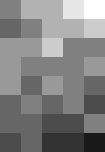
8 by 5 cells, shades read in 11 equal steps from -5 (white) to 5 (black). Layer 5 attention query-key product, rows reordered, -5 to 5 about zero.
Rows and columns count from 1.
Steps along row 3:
same down up same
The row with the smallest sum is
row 1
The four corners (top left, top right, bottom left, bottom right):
0 -5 2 4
